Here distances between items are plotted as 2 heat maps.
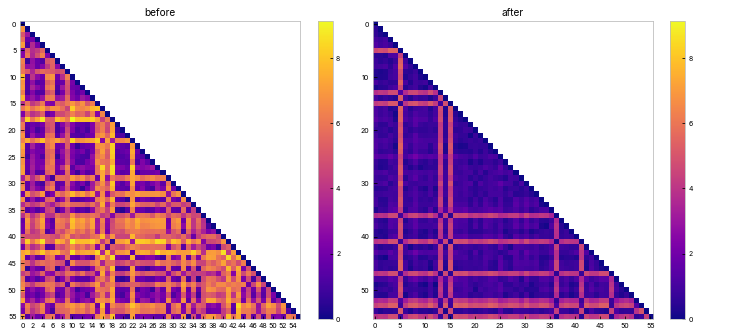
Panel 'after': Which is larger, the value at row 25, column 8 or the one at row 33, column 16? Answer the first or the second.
the first
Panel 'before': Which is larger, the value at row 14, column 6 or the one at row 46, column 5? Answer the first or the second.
the first
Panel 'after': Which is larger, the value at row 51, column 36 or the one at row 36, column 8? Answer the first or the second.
the second
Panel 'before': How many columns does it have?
56
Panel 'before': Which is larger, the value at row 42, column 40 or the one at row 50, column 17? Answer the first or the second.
the second
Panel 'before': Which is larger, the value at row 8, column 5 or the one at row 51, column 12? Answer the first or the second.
the first
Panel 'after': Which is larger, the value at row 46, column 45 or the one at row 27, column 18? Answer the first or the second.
the second
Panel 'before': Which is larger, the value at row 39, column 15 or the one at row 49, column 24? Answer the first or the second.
the second
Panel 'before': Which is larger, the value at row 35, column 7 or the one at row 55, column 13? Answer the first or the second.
the second
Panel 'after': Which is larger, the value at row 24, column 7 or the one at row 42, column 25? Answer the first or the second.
the second
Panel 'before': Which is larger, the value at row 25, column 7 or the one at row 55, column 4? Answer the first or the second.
the second
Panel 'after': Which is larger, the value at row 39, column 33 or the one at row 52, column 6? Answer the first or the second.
the second
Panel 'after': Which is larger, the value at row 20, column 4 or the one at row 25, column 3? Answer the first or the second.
the second
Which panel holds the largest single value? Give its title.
before
